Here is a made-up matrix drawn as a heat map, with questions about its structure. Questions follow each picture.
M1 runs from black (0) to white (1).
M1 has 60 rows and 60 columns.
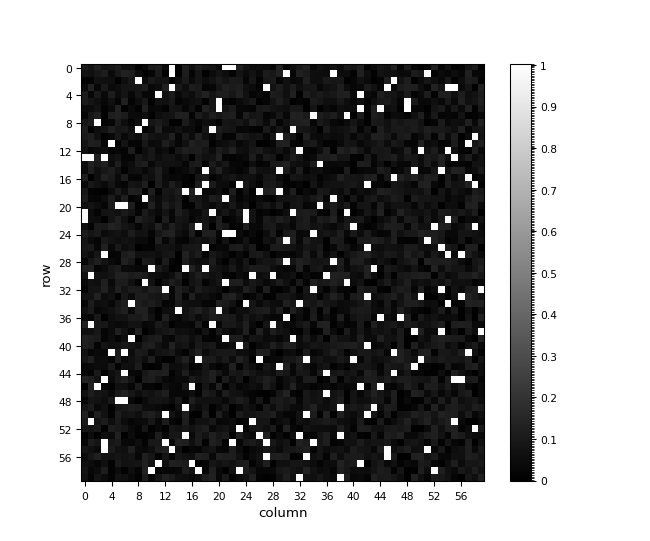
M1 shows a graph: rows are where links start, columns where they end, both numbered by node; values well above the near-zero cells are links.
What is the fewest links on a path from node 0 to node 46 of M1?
6
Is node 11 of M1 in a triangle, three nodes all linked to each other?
no
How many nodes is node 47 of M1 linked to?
1
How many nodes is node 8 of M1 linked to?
2
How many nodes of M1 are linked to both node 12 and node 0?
0
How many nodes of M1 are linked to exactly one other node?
2
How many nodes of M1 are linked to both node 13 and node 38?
0
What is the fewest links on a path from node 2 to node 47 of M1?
4
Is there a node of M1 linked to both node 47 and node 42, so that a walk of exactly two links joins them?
no
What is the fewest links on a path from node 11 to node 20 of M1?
4
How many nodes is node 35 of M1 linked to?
2
